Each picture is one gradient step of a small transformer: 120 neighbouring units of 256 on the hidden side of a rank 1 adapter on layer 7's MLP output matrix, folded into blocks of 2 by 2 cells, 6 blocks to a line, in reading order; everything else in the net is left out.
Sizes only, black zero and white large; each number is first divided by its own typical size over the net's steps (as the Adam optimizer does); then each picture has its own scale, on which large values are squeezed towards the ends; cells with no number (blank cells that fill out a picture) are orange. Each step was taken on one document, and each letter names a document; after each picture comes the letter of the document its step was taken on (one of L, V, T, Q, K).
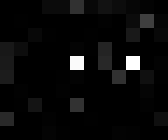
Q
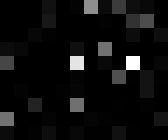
Q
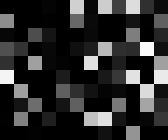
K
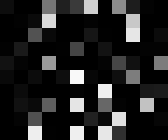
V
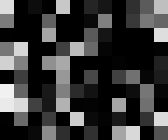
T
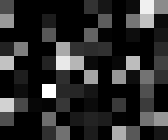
T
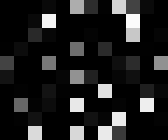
V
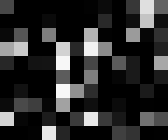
T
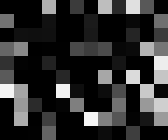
K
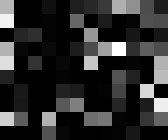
K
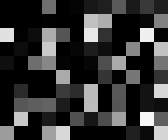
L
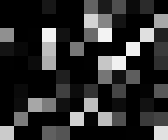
L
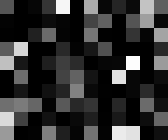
T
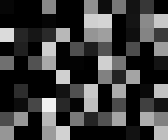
L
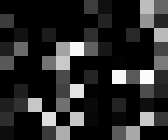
T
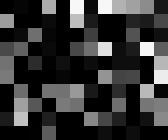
K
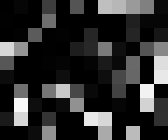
K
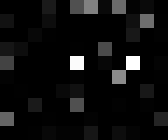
Q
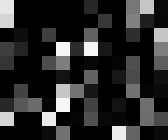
T
